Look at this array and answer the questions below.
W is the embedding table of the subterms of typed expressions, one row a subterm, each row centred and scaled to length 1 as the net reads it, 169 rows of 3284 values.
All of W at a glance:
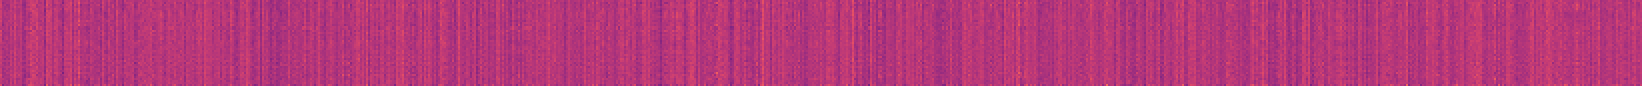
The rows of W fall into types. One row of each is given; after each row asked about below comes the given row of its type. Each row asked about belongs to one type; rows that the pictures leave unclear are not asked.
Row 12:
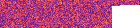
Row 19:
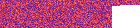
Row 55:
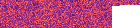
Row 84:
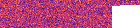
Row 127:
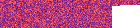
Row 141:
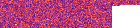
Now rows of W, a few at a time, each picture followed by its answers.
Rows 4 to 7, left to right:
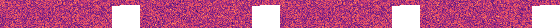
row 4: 12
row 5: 127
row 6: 12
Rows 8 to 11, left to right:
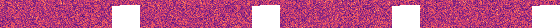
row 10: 12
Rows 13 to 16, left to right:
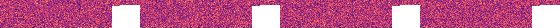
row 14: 12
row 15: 127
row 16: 19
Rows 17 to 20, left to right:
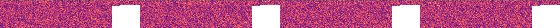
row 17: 141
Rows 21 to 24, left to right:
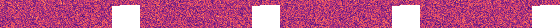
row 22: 84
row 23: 141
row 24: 127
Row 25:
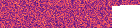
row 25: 84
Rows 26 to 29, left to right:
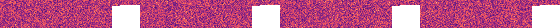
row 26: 127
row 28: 12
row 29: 55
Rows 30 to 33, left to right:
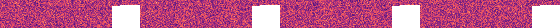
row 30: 84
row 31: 55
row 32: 55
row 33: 127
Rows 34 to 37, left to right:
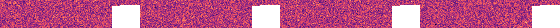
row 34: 12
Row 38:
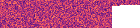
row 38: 12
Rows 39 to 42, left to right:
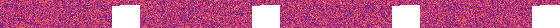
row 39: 141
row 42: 84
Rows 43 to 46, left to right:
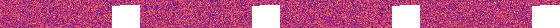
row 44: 55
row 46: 19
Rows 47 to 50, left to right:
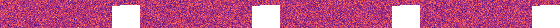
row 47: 84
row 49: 19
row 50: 127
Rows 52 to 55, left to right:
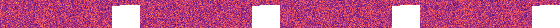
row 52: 55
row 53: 19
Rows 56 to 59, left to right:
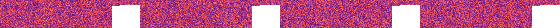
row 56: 55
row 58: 141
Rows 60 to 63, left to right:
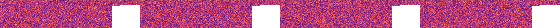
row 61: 127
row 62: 127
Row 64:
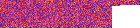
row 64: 12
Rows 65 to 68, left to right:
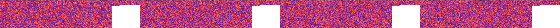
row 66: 19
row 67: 141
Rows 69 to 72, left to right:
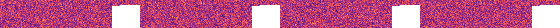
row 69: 127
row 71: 127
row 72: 19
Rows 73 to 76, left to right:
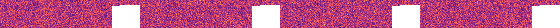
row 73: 55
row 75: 127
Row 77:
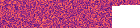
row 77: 127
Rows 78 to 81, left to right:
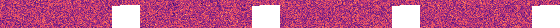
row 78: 127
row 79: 55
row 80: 12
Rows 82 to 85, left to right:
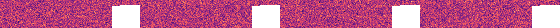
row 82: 19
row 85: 12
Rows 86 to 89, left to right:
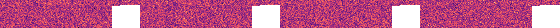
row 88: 141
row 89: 19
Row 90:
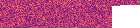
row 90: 84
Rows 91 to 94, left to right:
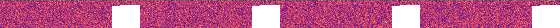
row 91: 19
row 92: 84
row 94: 12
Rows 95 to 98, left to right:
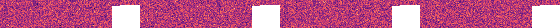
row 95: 55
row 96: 19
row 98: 19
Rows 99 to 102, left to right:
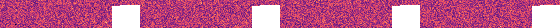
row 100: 12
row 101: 127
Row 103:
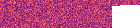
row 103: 127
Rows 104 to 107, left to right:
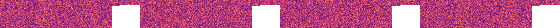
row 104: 55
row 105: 127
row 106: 12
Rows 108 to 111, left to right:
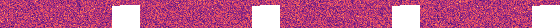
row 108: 19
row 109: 19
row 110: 84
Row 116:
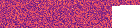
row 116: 19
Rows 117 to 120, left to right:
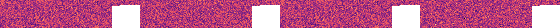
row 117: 12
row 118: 19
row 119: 12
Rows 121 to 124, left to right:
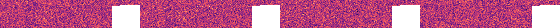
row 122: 84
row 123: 141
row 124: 141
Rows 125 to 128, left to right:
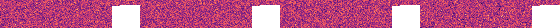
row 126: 19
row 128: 141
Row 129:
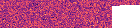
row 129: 55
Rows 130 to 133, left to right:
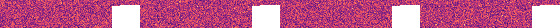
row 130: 12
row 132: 19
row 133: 141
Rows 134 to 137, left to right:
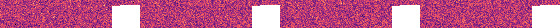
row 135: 84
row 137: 127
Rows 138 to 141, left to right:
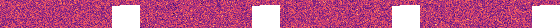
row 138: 19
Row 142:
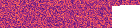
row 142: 84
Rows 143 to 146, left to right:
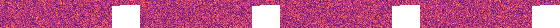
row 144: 12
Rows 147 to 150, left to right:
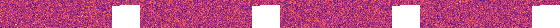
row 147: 141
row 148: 127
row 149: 127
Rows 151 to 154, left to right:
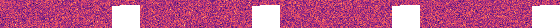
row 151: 12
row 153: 127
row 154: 19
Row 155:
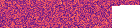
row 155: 12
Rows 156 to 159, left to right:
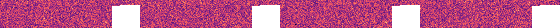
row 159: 12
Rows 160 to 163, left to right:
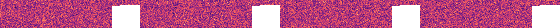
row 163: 19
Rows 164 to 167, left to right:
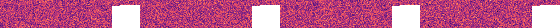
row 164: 141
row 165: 19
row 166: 55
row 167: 141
